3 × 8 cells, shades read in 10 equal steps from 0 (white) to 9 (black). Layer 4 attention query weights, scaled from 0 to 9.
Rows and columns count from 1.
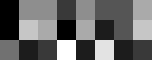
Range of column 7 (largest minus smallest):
2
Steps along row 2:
down up up down up down down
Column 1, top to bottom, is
9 9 5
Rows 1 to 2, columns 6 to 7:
6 6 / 8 6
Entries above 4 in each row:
4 4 6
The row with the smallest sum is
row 2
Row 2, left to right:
9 2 3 9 3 8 6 2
